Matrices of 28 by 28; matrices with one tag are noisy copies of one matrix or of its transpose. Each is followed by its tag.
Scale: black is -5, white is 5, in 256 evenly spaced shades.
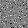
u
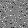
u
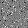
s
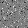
s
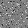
s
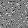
s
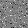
u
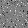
u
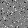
s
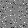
u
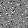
s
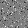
s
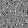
u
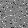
u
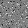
s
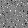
u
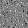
u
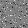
u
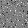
u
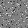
s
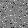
u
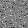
u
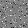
u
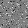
s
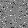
u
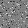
s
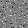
u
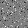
s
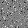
s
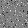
u
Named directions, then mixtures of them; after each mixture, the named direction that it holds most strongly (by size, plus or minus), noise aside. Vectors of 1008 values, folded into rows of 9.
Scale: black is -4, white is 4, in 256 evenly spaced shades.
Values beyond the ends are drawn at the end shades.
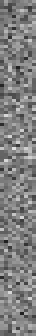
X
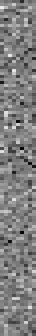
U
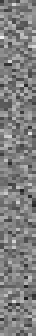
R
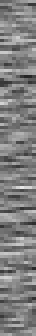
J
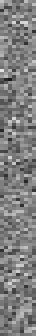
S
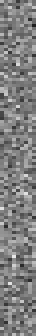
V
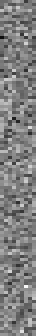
S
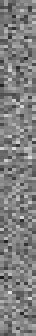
X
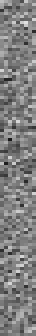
S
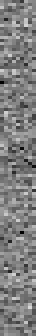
U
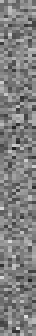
V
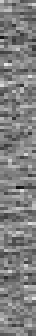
J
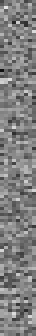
S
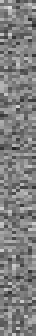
V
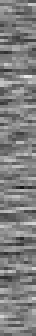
J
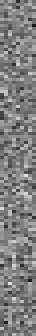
V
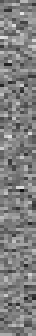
R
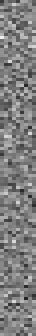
R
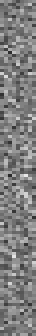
V
